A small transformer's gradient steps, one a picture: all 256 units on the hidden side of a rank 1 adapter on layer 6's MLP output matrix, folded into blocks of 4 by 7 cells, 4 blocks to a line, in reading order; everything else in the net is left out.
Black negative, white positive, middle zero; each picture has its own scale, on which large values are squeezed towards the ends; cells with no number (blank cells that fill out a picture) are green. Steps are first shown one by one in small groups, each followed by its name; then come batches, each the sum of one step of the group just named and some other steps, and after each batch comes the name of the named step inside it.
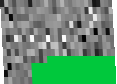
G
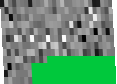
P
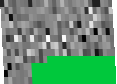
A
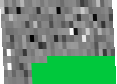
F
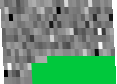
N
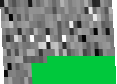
P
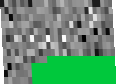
P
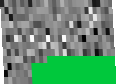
G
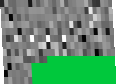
A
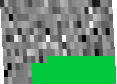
A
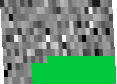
A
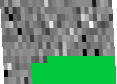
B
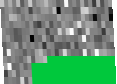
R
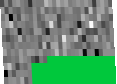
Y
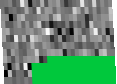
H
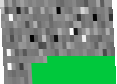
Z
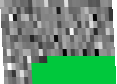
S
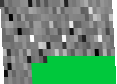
H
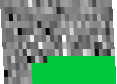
R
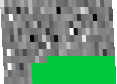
Z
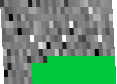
H
